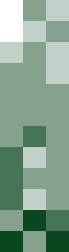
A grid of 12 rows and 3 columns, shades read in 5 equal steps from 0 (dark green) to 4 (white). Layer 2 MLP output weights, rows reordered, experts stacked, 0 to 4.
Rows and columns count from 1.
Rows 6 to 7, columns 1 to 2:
2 2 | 2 1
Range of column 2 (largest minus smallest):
3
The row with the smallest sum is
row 12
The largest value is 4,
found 2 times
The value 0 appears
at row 11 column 2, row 12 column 1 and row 12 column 3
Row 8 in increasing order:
1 2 3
